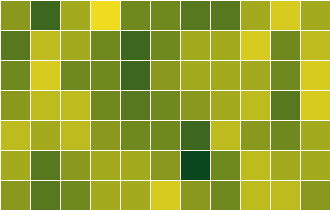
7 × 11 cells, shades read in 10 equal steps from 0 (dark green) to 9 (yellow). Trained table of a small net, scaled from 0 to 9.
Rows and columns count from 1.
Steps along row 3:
up down same down up up same same down up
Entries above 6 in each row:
2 3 2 4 3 1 3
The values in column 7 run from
0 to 6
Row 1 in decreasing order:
9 8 6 6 6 5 4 4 3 3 2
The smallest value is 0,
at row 6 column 7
